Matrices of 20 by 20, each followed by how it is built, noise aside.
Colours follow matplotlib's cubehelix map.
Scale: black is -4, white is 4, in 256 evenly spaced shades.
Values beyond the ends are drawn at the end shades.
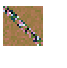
banded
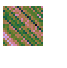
Toeplitz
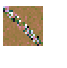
banded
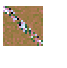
banded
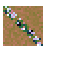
banded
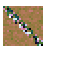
banded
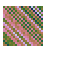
Toeplitz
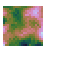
smooth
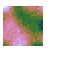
smooth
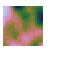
smooth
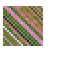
Toeplitz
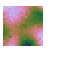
smooth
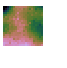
smooth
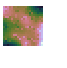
smooth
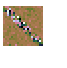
banded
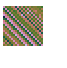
Toeplitz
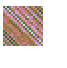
Toeplitz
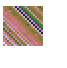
Toeplitz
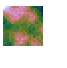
smooth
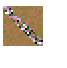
banded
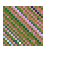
Toeplitz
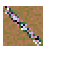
banded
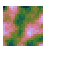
smooth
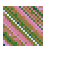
Toeplitz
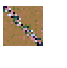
banded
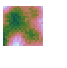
smooth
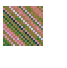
Toeplitz
